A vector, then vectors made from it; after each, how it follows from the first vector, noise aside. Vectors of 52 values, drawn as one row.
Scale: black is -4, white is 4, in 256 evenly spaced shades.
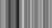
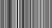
sign-scrambled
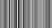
sign-scrambled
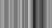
reversed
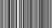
sign-scrambled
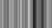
reversed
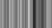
reversed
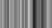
reversed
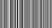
sign-scrambled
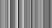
sign-scrambled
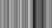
reversed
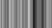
reversed
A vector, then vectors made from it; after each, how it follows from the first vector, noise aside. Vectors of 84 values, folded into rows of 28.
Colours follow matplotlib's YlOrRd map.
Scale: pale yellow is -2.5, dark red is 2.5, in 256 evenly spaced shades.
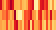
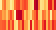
negated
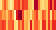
negated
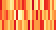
sign-scrambled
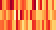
sign-scrambled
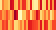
sign-scrambled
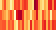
negated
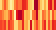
negated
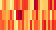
negated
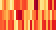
negated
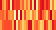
sign-scrambled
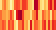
negated
